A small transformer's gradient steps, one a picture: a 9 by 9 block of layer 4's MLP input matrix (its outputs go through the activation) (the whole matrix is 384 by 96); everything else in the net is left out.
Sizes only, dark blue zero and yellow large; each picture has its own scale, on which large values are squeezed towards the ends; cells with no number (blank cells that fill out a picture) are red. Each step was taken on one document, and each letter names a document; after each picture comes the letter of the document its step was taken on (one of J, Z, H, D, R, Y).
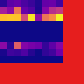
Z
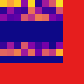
Z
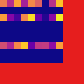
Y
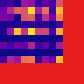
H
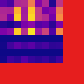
H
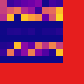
Z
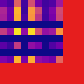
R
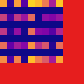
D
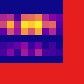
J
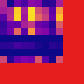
H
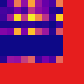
H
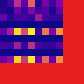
R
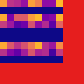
Y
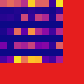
H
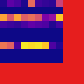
Y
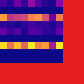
Y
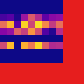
J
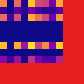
D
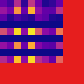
R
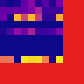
H
